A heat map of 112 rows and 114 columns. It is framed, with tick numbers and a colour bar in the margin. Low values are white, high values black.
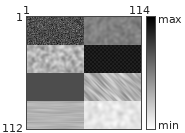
It is made of 4 by 2 panels. Panel 1,1: high, fine-grained. Panel 1,2: middling, blotchy, faint in contrast. Panel 2,1: low, blotchy. Panel 2,2: very high, checkered, faint in contrast. Panel 3,1: high, flat. Panel 3,2: low, slanting down to the right. Panel 4,1: low, streaked across, faint in contrast. Panel 4,2: very low, blotchy, faint in contrast.
